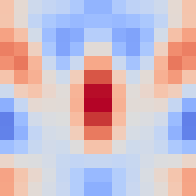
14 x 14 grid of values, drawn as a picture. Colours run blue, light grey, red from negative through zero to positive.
No overall slope runs across the table. The ninth with the highest average is the centre. The field is mottled with small blotches. No row or column stands out. There are no lone odd cells. The left and right halves mirror each other.
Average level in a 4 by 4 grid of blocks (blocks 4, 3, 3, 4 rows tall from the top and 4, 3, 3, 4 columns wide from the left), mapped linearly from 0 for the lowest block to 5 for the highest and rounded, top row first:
3003 / 4444 / 1551 / 3113
